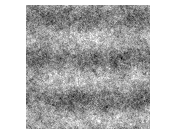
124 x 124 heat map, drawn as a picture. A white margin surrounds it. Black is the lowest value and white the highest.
Seam: none. Grain: blotchy. Stripes: horizontal, repeating 3 times. Histogram: bell-shaped.
